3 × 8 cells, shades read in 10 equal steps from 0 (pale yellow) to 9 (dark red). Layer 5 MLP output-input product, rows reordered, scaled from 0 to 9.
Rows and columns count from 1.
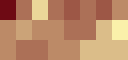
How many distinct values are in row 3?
3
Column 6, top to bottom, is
5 5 2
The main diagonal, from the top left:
9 3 5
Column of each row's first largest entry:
1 5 2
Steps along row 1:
down down up up down up down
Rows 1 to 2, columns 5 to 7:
6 5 6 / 5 5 2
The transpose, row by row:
9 4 4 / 5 3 5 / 1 4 5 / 5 4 4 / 6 5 4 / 5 5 2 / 6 2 2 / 4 0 2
